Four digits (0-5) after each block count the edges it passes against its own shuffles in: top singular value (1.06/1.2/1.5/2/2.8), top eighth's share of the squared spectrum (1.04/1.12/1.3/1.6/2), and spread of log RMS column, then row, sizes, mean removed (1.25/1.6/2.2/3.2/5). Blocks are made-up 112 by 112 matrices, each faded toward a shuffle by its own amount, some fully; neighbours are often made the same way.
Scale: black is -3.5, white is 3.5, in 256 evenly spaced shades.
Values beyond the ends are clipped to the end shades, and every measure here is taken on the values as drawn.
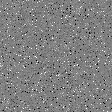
2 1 0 0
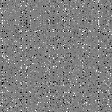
5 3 2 2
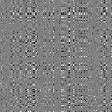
5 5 4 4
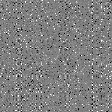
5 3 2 2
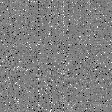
4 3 2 1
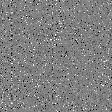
3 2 1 0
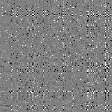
5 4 3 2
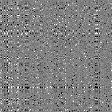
5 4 3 3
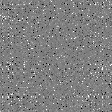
4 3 1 2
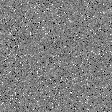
0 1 0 0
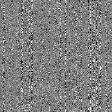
2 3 4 0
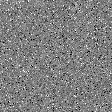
0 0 0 0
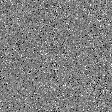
0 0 1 0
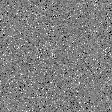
0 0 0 0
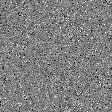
0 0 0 0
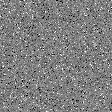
0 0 0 0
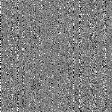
2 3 4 0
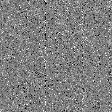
2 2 2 0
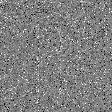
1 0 1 0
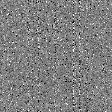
2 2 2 0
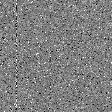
2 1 1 0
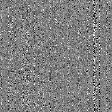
2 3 4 0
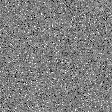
0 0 0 0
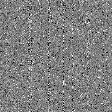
2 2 3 0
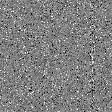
1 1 2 0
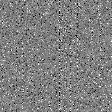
2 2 2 0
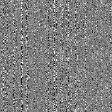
2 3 4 0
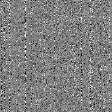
2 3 4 0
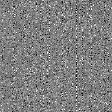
2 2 3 0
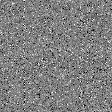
1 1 2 0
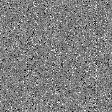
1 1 2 0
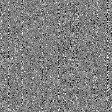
2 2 3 0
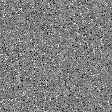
0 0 1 0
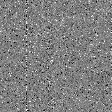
2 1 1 0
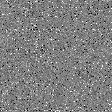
3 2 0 1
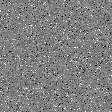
2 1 0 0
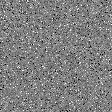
2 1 0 0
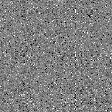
4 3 2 1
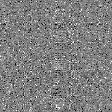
4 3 2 2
